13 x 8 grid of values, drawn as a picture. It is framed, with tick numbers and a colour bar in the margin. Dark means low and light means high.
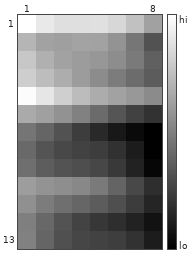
No lone cell stands out from its neighbours. The ninth with the highest average is the top left. Values rise toward the top left. Streaks run across, left to right.
